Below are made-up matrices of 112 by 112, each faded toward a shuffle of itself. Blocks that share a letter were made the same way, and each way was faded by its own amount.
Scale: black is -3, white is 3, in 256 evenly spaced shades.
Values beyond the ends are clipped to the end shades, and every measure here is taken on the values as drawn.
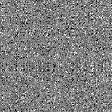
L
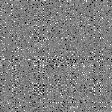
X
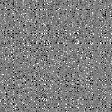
X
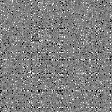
X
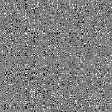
X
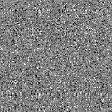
L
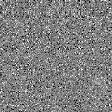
L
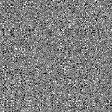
L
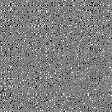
X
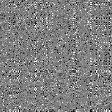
X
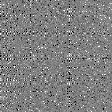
X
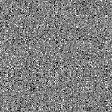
L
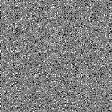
L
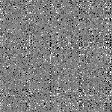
X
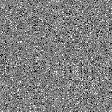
L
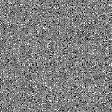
L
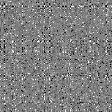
X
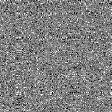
L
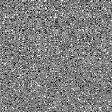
L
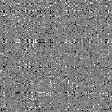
X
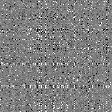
X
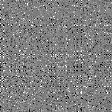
X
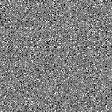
L
